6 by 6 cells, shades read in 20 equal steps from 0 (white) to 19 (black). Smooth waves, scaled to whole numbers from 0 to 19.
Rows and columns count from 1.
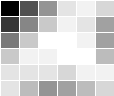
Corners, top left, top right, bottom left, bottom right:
19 3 2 3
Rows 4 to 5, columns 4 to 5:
0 0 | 3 1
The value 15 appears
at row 2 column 1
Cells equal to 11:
0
